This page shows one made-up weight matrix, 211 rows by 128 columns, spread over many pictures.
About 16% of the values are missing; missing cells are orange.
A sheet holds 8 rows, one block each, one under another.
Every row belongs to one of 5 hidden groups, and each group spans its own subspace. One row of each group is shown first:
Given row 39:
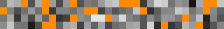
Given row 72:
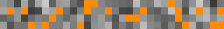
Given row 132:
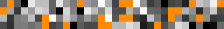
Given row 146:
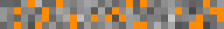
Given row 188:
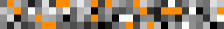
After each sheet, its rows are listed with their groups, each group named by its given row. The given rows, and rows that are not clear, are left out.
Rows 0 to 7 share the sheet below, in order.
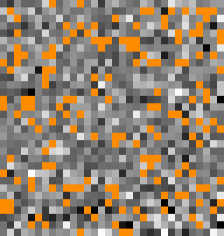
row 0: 188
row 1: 188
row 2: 146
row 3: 132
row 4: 72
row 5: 39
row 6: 188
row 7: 188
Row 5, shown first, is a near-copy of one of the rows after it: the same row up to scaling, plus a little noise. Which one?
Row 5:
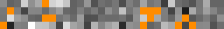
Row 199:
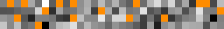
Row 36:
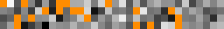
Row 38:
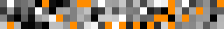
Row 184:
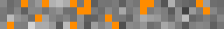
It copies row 184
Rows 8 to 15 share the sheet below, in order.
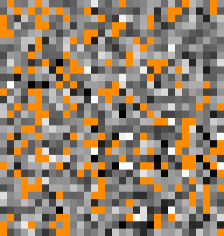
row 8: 188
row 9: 146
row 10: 39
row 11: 39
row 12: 188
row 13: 188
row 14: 39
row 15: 72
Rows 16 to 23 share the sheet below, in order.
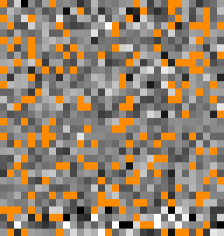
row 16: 132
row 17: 188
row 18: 188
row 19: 188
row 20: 72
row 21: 72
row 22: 146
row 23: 188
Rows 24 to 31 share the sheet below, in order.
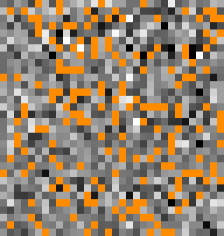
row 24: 188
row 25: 72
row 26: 72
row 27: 72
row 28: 132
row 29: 39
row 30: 72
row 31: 188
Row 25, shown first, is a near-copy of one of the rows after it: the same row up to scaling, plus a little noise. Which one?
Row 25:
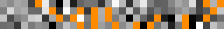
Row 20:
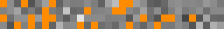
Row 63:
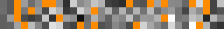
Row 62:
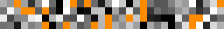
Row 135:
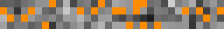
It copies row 62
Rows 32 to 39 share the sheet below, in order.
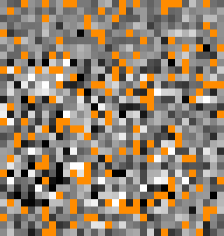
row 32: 72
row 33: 188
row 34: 39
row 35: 39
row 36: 39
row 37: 39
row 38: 39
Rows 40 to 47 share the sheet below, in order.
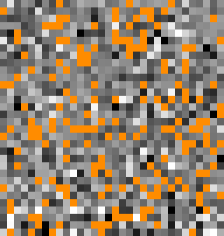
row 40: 39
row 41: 188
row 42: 72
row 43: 146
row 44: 132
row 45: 146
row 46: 72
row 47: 132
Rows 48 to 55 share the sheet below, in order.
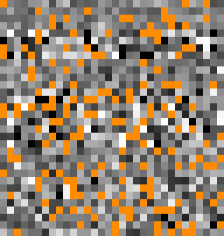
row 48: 72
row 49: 39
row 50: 132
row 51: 146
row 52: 39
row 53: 146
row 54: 132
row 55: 39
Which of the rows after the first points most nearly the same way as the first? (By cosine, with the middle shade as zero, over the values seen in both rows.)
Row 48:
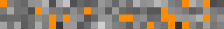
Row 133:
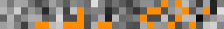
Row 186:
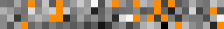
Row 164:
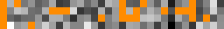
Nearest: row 133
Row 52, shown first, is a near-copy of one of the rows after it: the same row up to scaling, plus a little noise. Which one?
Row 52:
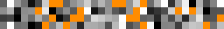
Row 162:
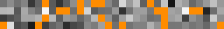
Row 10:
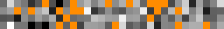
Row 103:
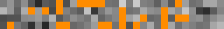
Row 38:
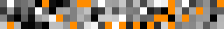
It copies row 10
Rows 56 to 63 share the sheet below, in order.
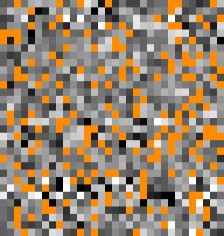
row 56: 146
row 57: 132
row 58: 72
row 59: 132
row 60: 39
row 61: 72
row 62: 72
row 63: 72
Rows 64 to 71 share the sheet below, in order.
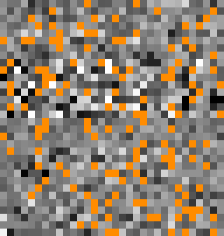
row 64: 132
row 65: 132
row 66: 72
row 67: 72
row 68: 188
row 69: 39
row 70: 72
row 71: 72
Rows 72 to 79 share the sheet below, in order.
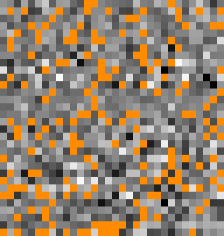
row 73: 146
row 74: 188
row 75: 146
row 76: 188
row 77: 39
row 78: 188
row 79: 72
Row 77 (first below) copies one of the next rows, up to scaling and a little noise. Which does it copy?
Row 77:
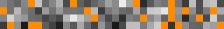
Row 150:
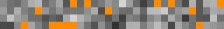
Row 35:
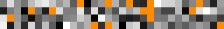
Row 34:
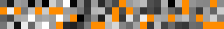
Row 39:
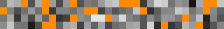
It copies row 150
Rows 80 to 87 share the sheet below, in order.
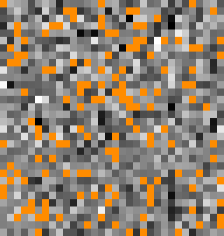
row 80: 72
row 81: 188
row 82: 72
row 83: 146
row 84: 132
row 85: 188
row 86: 146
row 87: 132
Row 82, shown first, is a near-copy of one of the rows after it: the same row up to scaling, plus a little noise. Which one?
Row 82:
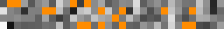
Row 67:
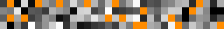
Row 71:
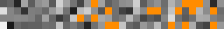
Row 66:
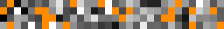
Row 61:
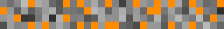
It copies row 71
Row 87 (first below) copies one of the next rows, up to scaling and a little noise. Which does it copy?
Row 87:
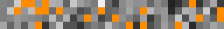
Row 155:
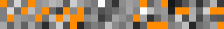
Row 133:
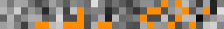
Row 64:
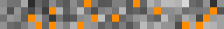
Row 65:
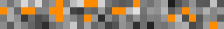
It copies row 155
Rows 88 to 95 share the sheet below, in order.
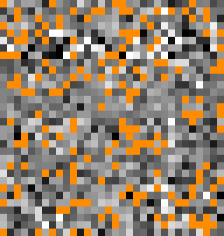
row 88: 188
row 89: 39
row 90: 132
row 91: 72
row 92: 146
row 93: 72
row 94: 188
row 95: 146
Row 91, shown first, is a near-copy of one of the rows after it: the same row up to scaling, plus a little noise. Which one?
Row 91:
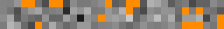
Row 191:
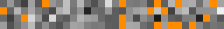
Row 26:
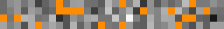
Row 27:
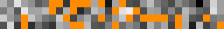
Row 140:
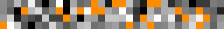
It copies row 140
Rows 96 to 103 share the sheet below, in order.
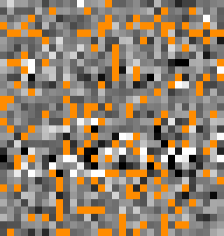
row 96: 188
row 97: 146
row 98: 132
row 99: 132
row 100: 188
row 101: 72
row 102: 72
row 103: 39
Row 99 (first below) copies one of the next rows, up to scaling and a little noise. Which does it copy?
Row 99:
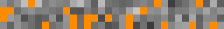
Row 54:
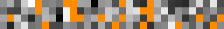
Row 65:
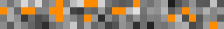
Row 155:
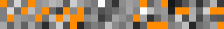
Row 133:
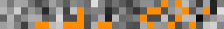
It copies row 65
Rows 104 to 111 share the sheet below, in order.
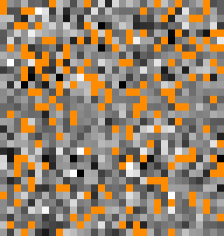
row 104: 146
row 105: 132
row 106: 39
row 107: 39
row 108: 188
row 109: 146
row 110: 146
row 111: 39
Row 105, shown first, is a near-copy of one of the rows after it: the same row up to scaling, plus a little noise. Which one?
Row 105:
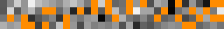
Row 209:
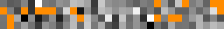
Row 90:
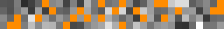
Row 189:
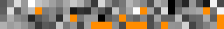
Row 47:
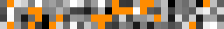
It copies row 189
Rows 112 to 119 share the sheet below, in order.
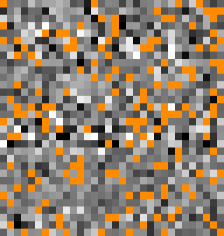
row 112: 39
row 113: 146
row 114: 188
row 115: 72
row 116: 72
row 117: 132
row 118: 188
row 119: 146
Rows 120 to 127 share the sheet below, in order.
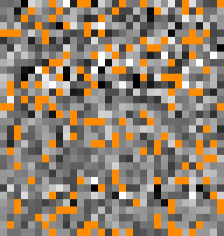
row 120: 72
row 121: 188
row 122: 146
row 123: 72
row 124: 132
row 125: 146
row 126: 188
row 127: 146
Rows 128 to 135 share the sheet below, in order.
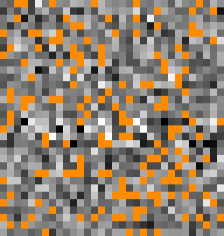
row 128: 132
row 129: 146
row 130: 146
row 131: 39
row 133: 132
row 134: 146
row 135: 72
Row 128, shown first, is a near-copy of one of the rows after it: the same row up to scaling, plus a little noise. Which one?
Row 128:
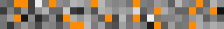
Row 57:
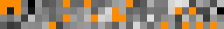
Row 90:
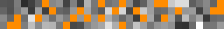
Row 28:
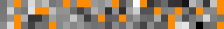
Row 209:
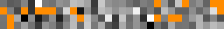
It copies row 209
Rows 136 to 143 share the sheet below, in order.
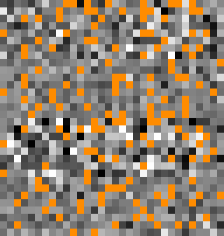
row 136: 188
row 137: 72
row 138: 188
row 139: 132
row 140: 72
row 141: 72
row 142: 72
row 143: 188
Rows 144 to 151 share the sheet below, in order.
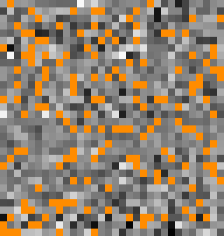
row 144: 188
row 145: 39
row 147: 39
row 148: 146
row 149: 188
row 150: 39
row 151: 72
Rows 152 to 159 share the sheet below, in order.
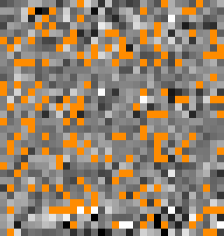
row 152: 146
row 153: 188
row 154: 146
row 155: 132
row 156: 188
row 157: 188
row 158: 188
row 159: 188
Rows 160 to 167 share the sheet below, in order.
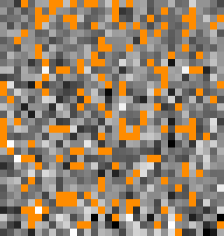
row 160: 72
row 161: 72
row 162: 39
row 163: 72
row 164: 72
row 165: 72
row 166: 146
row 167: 146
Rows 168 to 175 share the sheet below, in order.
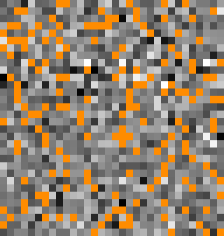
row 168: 72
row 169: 188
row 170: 39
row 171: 188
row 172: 188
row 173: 39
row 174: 39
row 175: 146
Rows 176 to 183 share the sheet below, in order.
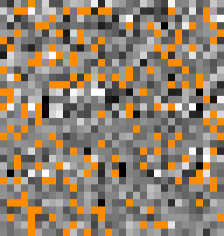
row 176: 188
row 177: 72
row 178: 146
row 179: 132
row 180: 188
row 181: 39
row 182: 72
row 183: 146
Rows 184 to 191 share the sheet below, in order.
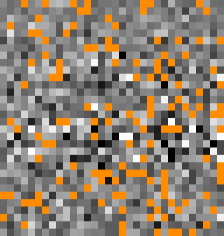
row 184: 39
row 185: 39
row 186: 188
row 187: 39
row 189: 132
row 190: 72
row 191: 72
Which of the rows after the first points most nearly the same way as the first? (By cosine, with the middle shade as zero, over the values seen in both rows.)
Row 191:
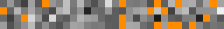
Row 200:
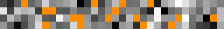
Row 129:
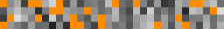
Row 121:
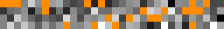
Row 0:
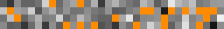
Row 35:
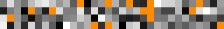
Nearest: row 35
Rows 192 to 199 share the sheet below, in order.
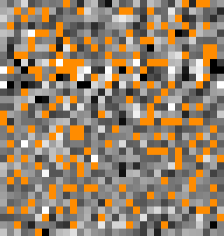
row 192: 72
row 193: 132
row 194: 72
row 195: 146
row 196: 39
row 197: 39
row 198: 146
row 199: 39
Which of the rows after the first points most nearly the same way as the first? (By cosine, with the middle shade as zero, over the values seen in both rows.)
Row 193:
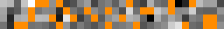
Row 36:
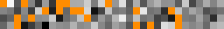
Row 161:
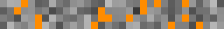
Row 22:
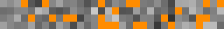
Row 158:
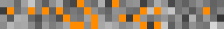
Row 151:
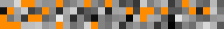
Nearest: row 158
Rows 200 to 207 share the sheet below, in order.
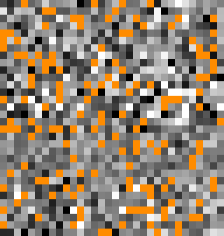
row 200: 188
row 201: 146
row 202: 188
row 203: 188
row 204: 132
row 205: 39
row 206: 146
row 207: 39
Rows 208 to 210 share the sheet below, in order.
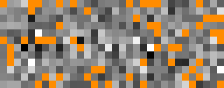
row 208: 132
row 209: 132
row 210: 132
